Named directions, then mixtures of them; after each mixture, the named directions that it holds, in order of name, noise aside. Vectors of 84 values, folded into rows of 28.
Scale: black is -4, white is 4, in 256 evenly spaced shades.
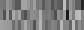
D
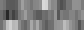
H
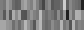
D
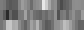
H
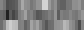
H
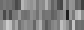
D, H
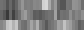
H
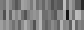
D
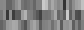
D, H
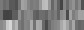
D, H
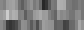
H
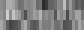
D, H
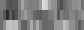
H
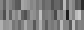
D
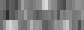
H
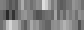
H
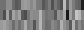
D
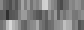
H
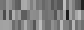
D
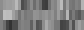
D, H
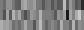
D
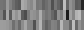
D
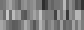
D, H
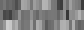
D, H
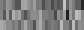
D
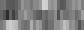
H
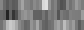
H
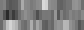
H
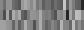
D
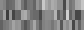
D, H
